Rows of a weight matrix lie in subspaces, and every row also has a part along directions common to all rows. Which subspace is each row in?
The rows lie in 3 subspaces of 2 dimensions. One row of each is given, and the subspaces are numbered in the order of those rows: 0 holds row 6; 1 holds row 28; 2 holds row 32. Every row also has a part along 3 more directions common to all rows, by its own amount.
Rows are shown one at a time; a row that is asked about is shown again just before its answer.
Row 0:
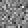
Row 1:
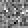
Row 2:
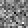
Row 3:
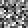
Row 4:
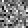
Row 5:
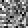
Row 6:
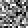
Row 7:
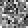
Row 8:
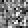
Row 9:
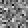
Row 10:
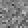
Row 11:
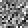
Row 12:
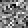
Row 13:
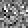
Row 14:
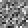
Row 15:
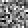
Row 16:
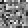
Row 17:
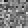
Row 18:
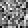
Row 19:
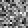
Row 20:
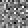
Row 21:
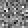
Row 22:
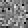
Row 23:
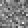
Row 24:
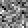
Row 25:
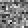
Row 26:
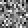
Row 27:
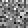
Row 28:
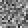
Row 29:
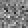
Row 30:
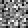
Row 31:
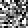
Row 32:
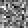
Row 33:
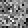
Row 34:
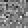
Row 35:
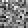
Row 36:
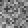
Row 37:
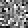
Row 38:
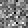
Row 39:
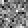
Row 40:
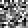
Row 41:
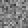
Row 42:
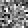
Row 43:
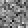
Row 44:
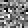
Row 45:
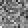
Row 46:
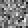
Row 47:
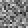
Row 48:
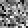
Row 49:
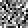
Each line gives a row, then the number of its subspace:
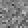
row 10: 1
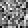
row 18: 1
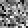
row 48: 0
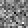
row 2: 0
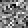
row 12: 0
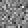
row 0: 1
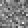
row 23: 0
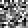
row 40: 0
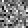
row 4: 0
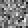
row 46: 1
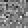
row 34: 2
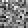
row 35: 2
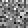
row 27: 2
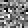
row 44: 2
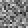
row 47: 0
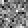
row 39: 2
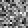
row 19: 0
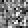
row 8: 1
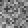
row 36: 1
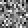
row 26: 2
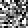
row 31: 0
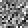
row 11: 1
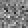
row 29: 0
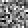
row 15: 2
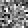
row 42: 2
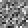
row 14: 1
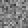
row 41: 0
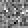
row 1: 1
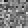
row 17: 2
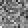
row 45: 1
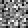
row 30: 2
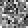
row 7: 1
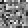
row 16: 2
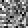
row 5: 0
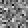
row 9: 1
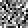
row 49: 1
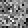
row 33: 2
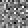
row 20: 1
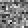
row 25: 2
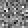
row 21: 1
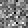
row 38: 0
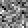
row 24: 1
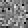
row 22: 2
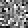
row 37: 2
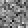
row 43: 0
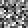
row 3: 0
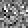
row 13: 0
